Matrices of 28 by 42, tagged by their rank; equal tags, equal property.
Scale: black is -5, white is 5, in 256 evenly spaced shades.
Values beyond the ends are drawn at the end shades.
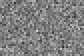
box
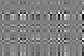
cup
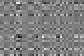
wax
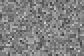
box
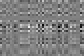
wax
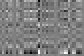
wax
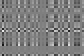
cup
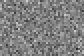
box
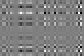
cup
